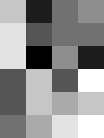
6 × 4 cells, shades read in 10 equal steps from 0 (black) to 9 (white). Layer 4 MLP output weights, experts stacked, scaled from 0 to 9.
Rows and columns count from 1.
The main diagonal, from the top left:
7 3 5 9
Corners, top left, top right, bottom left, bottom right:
7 5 4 9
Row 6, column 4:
9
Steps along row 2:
down up same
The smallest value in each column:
3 0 3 1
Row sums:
17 19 14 22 23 27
